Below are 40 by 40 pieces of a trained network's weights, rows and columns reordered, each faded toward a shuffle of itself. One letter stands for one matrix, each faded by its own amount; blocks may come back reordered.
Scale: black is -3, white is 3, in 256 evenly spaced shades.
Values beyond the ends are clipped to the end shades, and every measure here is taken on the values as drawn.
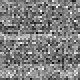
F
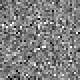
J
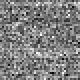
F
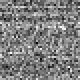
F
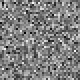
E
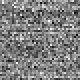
F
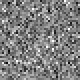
E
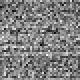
F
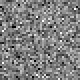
J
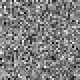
E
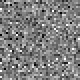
J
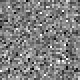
J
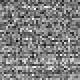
F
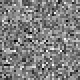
E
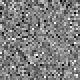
J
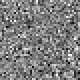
E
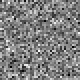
E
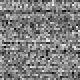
F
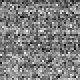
F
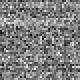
F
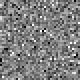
J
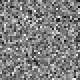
E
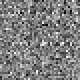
E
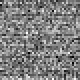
F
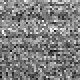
F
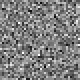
E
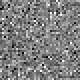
J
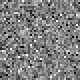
J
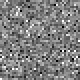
J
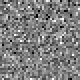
J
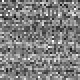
F
